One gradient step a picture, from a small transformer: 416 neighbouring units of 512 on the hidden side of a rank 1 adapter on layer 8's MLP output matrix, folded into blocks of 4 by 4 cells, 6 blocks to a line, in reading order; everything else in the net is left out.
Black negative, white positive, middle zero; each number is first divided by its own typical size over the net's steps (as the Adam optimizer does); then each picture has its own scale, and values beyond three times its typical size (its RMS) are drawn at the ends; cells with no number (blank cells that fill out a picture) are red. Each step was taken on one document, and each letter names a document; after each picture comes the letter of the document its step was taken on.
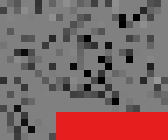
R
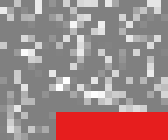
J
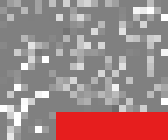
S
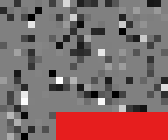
J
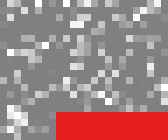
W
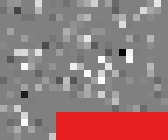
R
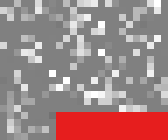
J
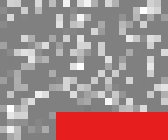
W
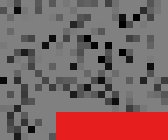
R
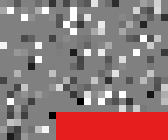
J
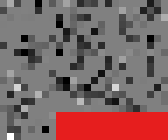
S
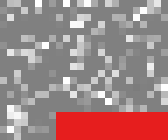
W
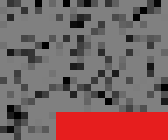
W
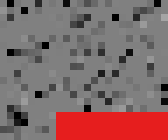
W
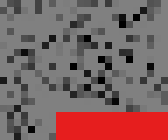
R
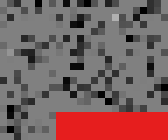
W
